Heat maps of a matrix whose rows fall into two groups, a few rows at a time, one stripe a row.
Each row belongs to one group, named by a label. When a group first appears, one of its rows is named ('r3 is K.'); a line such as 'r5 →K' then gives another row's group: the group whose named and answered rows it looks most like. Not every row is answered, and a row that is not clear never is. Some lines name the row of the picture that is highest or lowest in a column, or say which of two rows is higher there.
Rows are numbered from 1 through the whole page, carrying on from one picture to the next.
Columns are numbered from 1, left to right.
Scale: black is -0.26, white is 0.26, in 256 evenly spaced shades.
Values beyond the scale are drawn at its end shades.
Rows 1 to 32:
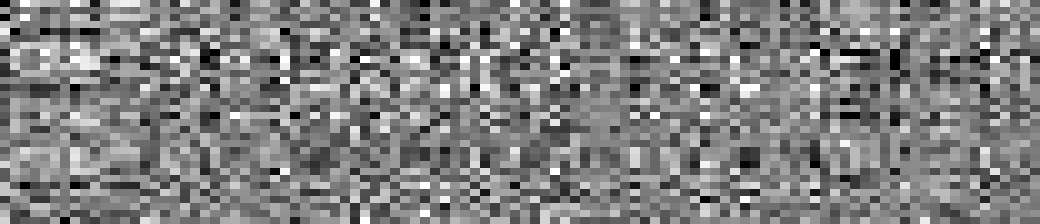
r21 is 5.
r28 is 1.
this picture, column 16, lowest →10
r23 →1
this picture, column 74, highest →9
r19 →1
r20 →5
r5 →5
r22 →1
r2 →5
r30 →1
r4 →1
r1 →1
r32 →5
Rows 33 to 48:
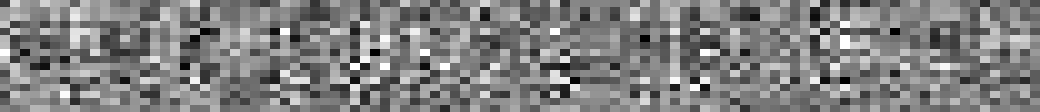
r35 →1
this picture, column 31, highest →44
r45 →5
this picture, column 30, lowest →38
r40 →1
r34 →1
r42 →1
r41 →5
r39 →5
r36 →5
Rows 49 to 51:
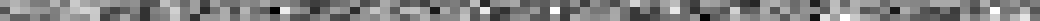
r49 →1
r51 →5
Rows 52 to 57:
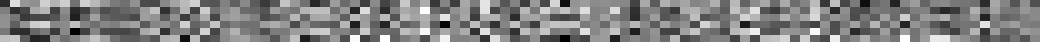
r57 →1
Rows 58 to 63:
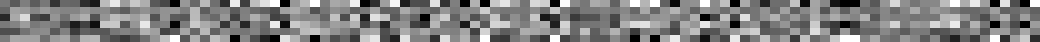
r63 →5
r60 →1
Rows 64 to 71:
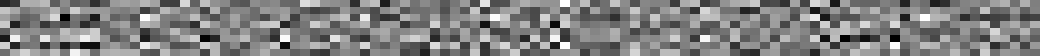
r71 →1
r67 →5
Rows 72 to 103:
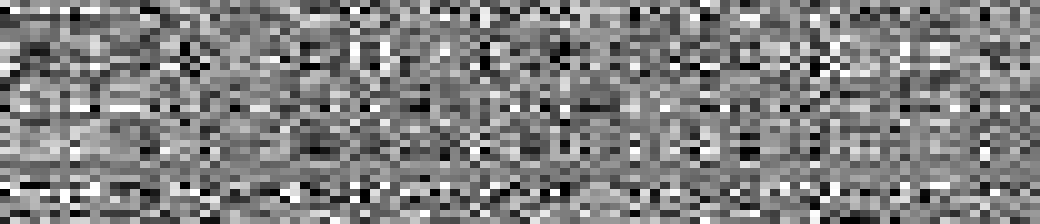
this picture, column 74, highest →99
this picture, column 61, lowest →87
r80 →5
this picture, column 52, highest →87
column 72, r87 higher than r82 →No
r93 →1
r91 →1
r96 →1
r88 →5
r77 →5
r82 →5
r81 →1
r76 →5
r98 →1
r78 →1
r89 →1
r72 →1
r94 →1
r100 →5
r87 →1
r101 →1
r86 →1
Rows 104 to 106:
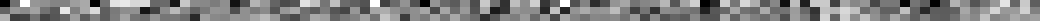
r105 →5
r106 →5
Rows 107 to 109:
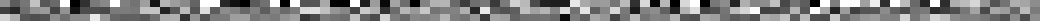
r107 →5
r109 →1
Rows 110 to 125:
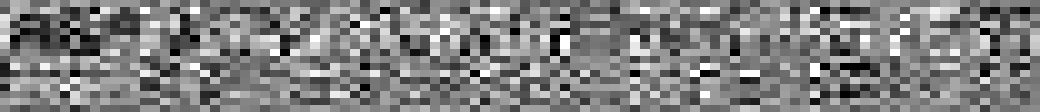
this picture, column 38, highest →120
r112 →1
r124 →1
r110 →1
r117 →5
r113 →5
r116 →5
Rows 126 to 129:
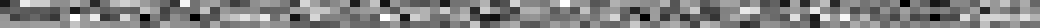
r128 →5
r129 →1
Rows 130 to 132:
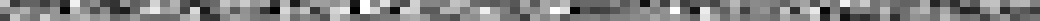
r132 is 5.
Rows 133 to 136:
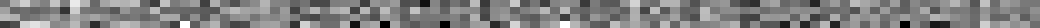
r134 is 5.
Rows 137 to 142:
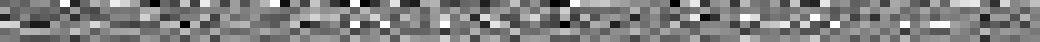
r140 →1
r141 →1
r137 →5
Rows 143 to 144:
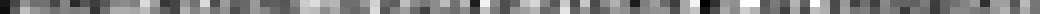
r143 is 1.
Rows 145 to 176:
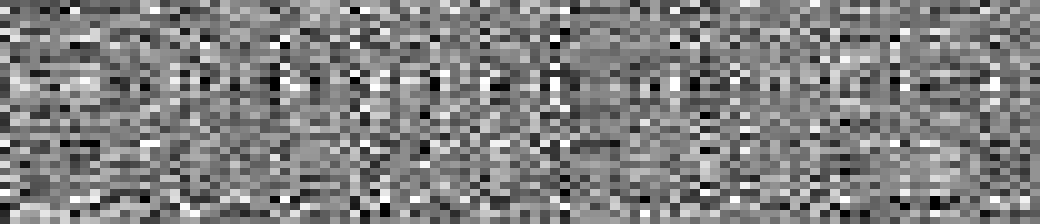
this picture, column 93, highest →165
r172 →1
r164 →1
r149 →1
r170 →1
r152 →5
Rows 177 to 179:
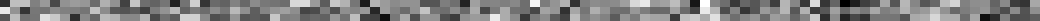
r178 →1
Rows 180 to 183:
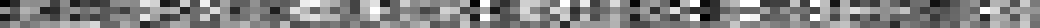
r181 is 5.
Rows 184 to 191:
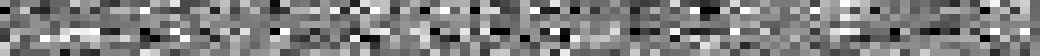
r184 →5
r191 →5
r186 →5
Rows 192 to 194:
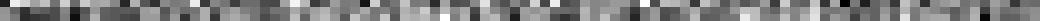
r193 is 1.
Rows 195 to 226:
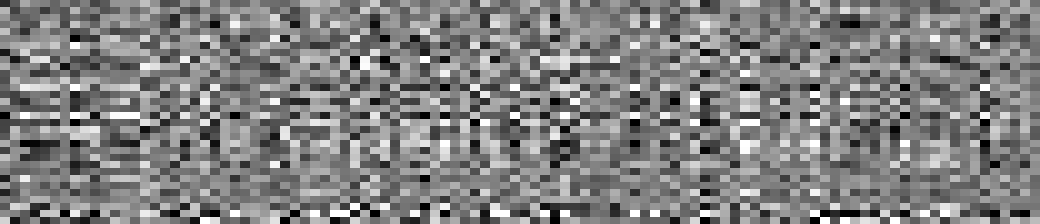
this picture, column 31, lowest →209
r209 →5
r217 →1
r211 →1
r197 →5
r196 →5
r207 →1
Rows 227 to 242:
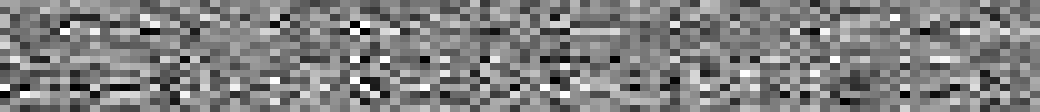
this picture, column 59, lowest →235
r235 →1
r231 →5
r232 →5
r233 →1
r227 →1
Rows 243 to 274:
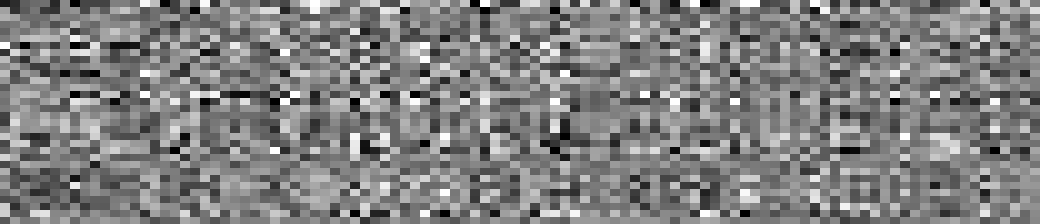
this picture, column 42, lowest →256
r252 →1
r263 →1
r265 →1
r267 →5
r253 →5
